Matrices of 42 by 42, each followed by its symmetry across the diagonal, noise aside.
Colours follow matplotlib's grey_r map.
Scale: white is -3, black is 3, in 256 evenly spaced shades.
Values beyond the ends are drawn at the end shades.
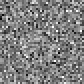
neither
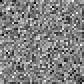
symmetric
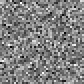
neither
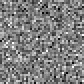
antisymmetric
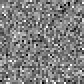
neither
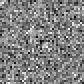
symmetric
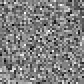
antisymmetric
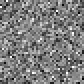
symmetric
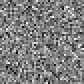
antisymmetric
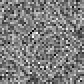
symmetric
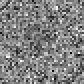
symmetric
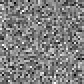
neither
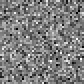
neither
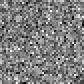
symmetric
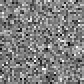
antisymmetric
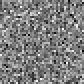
neither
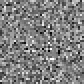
antisymmetric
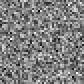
antisymmetric
